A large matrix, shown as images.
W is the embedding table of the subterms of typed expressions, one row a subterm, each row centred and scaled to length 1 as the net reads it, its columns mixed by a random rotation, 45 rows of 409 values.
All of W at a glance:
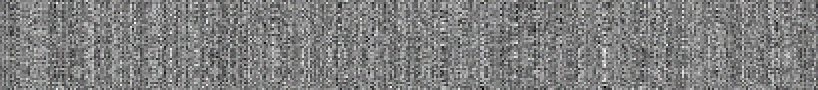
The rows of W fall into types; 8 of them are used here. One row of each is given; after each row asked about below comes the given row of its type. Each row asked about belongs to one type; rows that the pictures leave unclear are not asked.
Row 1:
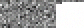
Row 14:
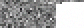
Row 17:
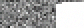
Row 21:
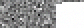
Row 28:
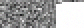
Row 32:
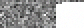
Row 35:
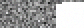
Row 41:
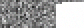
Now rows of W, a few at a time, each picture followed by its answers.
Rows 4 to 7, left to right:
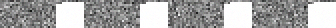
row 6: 14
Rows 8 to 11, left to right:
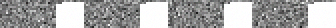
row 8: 35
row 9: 17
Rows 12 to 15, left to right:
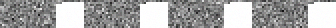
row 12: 21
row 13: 35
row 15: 32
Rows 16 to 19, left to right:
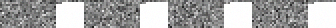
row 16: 32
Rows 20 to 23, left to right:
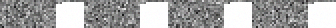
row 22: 14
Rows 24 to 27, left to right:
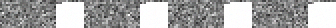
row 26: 28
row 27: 32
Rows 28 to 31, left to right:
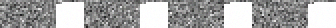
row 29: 41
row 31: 14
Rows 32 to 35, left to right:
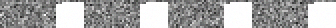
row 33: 35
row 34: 21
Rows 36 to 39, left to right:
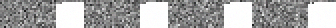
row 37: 35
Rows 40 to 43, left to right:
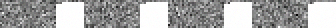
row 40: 32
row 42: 14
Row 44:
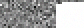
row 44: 1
